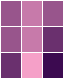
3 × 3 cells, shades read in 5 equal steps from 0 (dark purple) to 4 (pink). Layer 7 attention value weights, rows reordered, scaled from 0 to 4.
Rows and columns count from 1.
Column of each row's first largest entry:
2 2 2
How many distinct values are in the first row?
2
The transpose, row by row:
2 2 1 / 3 3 4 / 2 1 0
